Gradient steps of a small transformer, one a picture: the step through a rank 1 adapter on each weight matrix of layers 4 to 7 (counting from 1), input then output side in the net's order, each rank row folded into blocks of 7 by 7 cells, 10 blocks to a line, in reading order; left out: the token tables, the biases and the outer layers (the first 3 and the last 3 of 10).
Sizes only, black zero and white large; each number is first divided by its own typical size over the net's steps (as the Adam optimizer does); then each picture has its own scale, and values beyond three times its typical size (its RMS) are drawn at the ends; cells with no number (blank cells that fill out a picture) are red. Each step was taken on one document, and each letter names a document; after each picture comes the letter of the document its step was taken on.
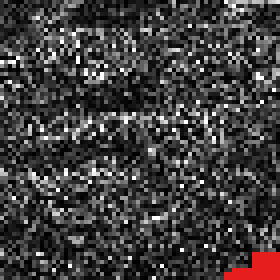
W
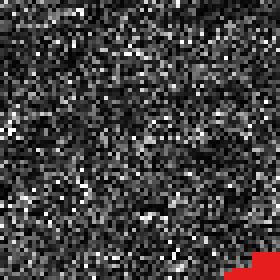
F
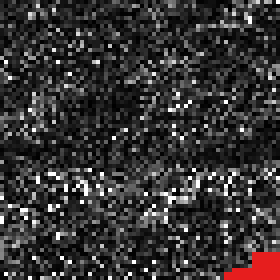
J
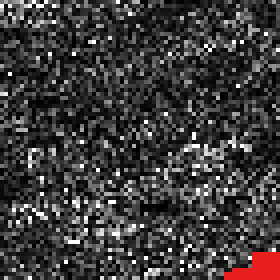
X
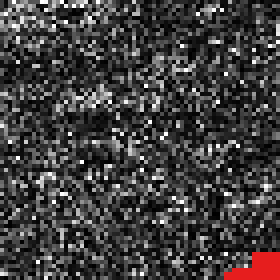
F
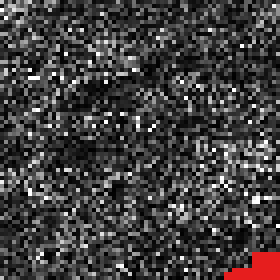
W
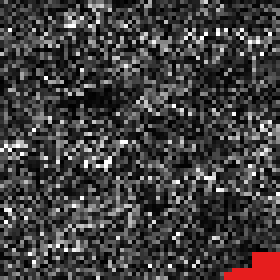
W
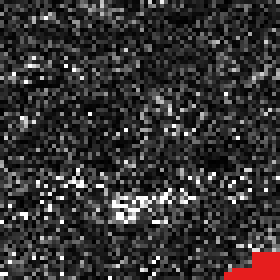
J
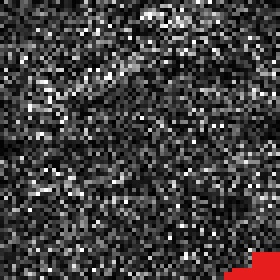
W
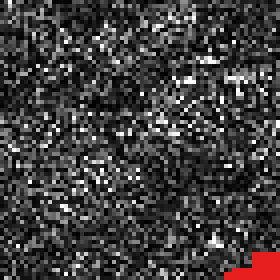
W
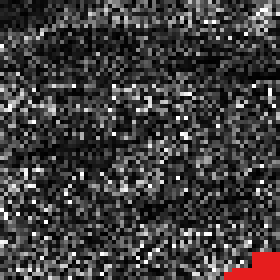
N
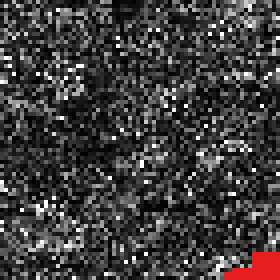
F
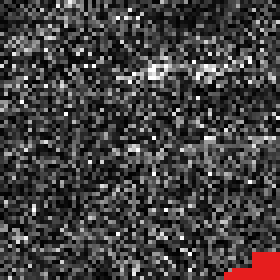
F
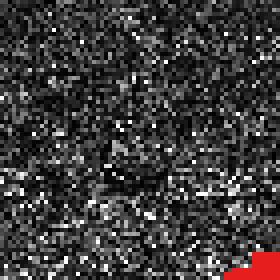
X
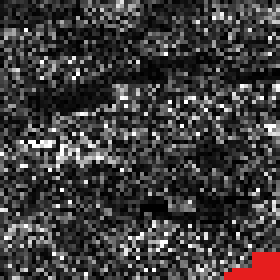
N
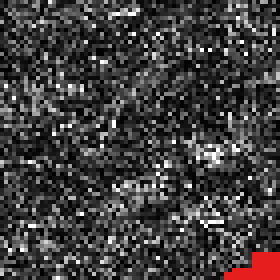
F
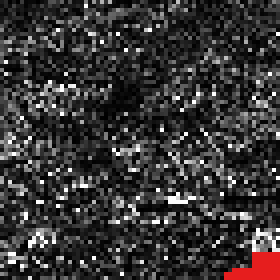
J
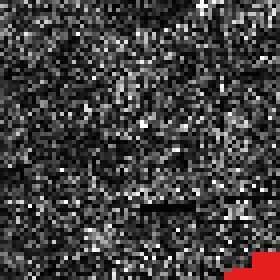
X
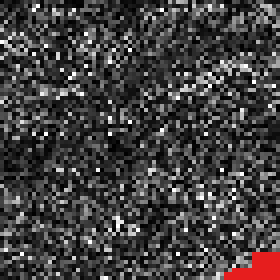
X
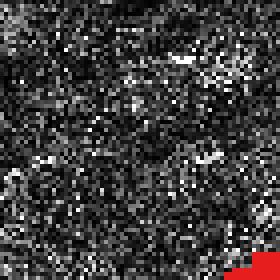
F
